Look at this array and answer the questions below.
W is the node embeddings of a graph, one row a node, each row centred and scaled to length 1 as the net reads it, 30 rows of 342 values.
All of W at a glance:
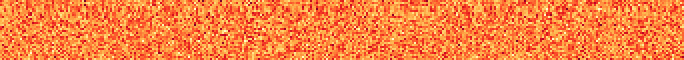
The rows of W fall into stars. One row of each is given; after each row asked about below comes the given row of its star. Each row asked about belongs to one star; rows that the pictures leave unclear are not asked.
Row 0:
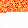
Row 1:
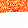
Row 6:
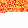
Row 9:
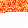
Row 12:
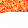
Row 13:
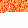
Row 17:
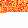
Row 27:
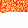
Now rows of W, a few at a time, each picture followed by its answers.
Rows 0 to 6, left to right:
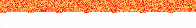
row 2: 0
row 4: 12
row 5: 12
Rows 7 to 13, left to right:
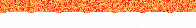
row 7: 6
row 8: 27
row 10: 1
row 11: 27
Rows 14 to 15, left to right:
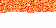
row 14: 6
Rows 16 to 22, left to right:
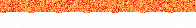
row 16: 13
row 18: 1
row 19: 1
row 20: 0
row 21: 9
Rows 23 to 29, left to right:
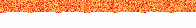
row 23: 17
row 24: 13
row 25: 17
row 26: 12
